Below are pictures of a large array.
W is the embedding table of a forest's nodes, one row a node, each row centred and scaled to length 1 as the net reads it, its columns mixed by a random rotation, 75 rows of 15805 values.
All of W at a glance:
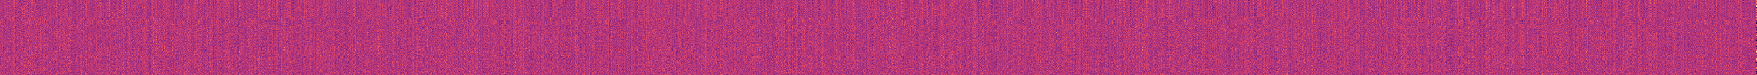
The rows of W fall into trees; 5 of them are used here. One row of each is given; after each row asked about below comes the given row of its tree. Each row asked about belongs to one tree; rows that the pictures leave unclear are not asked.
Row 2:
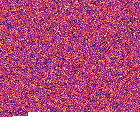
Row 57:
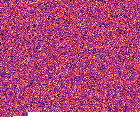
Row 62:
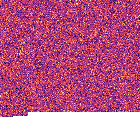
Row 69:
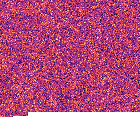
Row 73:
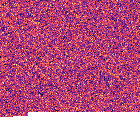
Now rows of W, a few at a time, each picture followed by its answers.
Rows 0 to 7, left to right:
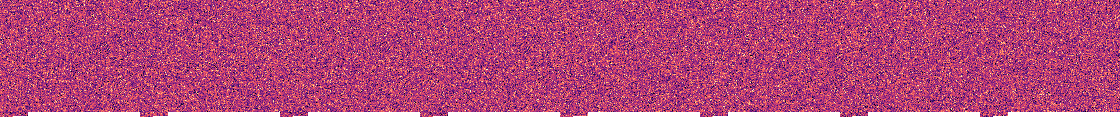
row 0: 2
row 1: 57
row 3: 2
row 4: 73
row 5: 2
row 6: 2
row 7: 62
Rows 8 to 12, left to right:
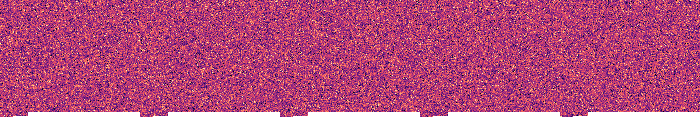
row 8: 2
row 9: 2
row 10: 73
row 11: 2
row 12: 62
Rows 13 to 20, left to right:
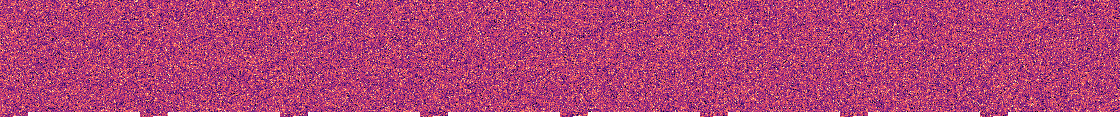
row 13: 2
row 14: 73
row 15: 2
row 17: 62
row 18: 57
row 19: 57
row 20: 69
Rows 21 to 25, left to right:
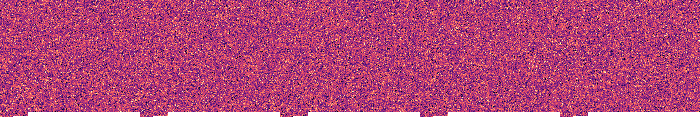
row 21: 69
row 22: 73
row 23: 69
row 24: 73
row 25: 2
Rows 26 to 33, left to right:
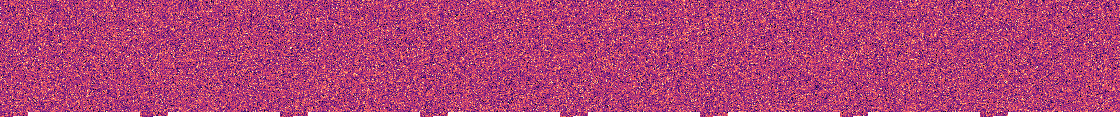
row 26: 57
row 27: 62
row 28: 57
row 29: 73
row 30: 69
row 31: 73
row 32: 62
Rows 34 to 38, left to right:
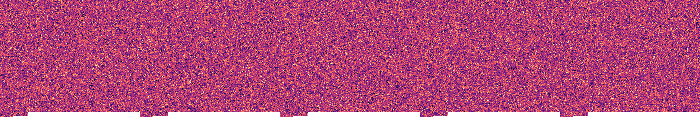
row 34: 57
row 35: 2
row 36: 73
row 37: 73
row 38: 57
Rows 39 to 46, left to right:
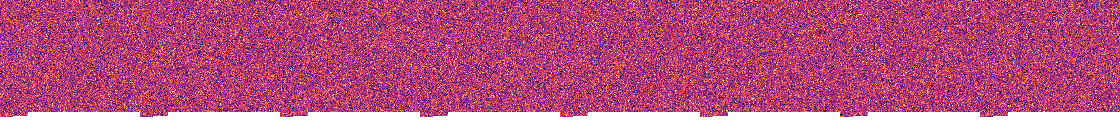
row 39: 73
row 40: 62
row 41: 57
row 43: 73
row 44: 57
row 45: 57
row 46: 73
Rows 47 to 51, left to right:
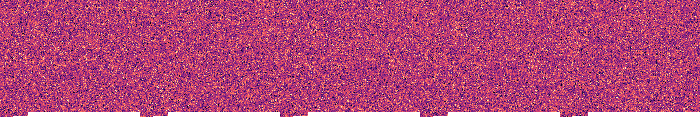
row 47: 73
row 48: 69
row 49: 73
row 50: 73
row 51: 2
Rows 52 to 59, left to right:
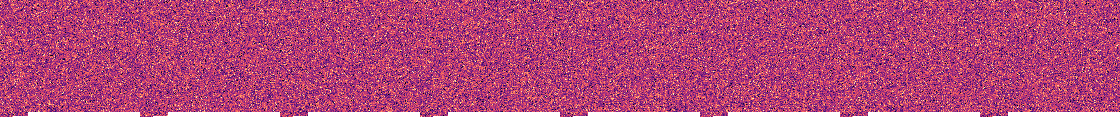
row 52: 2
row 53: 73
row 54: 2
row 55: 69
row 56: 57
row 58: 2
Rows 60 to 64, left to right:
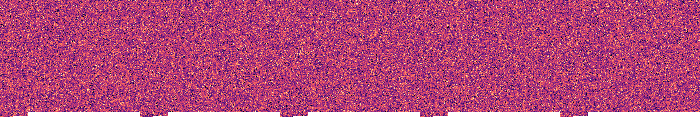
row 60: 57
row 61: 62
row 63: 57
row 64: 2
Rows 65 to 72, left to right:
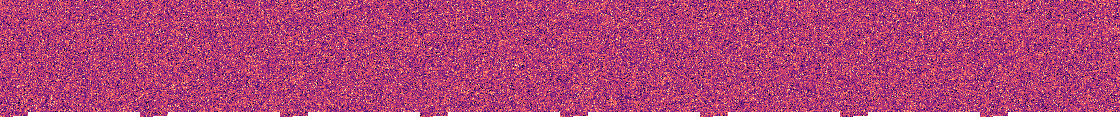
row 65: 69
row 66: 73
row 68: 57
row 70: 57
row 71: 62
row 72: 69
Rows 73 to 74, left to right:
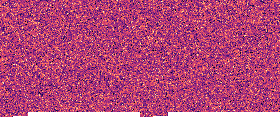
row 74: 2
